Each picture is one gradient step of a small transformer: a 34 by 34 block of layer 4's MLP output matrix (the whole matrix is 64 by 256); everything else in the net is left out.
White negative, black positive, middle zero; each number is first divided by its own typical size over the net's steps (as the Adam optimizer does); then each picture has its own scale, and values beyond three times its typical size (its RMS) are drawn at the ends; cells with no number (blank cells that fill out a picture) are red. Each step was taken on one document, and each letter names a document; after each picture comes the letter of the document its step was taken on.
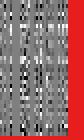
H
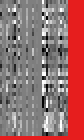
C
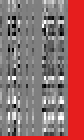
C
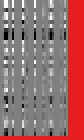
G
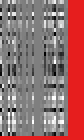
C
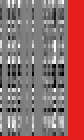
C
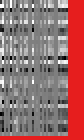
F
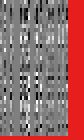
H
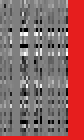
H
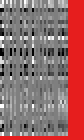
F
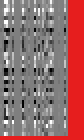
G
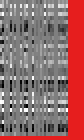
F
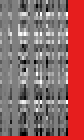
H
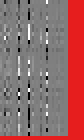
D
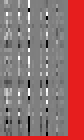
D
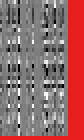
C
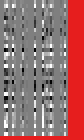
G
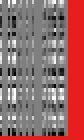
C
